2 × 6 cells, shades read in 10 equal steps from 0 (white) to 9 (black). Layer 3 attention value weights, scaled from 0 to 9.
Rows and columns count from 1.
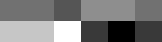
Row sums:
29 27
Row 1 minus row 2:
3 3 6 -3 -5 -2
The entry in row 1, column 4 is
4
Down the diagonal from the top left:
5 2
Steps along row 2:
same down up up down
